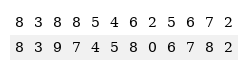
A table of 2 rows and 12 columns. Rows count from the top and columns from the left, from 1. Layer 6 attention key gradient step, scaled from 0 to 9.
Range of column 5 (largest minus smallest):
1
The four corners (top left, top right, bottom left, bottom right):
8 2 8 2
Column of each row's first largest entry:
1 3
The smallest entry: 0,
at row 2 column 8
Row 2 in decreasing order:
9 8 8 8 7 7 6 5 4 3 2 0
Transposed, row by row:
8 8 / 3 3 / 8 9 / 8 7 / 5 4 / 4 5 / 6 8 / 2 0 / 5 6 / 6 7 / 7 8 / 2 2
